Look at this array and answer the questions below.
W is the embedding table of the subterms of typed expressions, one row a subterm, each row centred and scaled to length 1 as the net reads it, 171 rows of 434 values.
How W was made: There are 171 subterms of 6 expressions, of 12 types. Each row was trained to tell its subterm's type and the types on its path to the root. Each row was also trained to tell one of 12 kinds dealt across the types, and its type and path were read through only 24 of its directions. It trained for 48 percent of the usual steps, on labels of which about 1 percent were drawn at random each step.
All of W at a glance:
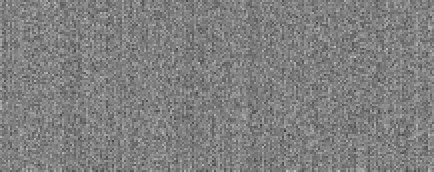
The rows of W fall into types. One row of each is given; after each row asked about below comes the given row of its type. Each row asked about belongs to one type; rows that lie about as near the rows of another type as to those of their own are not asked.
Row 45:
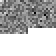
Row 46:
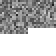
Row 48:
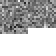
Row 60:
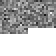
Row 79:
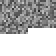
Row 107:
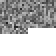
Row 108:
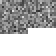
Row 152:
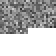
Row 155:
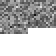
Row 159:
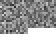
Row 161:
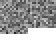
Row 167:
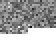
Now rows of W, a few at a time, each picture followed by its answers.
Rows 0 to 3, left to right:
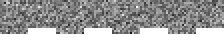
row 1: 60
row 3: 159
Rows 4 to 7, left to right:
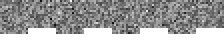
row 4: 167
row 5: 108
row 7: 79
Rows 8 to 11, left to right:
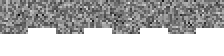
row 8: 79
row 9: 155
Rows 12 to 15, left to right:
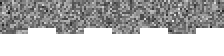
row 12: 152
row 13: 155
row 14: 60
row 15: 79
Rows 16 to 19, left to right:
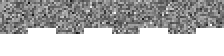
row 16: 167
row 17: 167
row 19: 152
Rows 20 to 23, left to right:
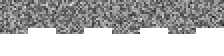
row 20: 60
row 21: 161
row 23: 108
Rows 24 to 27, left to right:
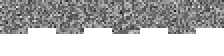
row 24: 79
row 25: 161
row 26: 152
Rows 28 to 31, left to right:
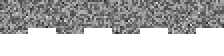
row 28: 46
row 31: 155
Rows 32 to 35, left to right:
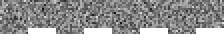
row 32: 48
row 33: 48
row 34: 107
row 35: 155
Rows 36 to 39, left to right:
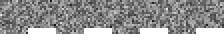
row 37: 79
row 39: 155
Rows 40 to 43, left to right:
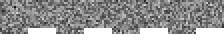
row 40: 46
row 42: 161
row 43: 152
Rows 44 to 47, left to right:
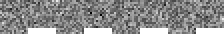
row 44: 161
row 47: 161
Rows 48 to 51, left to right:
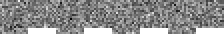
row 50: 79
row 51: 161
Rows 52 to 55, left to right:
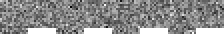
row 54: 48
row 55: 45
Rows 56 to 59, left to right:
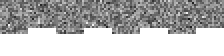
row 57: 161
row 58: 60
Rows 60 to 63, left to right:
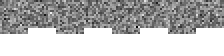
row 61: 46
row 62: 48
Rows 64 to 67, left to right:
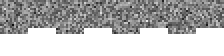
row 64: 108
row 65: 159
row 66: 155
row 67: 107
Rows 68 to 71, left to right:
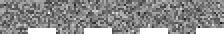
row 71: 48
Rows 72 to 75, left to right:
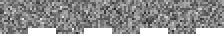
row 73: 167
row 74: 161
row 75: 155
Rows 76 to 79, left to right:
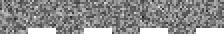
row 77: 108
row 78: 167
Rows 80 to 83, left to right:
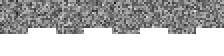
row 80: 108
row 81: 108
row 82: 79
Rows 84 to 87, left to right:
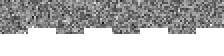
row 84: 45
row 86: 161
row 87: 45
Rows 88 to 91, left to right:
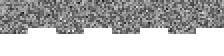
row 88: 152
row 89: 161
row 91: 45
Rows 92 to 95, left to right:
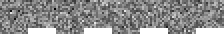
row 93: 108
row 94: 107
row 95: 108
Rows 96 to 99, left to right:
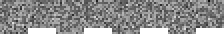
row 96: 161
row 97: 167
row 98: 45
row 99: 152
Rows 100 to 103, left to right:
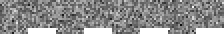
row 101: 152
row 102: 79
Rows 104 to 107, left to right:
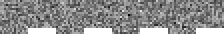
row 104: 48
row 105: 60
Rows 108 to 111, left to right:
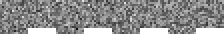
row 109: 60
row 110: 152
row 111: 152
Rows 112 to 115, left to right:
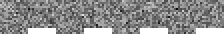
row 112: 155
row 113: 108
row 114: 155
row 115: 152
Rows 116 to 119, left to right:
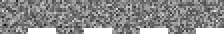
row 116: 167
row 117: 161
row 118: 79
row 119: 79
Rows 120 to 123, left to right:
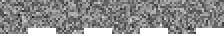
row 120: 159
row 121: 46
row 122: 167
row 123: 107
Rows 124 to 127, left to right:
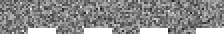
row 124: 152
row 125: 167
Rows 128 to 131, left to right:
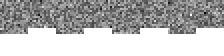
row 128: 155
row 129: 155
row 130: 155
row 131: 152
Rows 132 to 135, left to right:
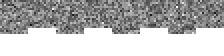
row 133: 46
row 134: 46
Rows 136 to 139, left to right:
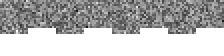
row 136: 107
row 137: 48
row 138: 107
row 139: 152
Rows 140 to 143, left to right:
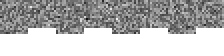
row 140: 167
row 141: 167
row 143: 48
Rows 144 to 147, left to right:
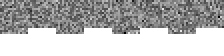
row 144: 155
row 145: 108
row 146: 45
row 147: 79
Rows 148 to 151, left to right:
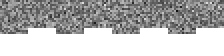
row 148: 46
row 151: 107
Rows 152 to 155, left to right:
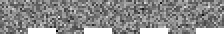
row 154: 46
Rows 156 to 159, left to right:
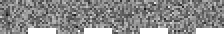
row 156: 161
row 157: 107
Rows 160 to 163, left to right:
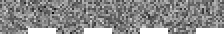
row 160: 45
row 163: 79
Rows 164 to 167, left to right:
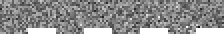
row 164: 79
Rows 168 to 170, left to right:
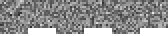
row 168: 45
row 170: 45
